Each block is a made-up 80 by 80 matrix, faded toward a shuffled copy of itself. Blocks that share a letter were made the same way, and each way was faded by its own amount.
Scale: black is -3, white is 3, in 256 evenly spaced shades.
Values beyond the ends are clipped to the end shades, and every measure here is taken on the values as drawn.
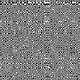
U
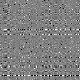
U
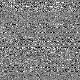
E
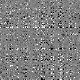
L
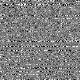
E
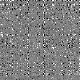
L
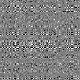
U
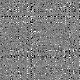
L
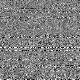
E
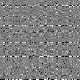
U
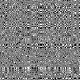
U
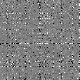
L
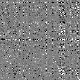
L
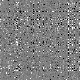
L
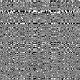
U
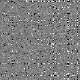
L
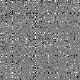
L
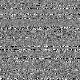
E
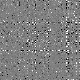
L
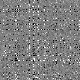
L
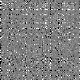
L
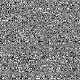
E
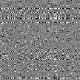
U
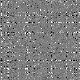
L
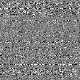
E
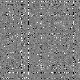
L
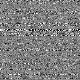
E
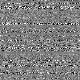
E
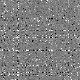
L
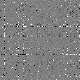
L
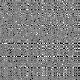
U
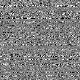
E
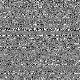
E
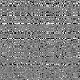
U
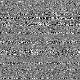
E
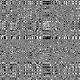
U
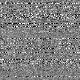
E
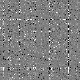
L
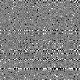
U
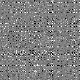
L
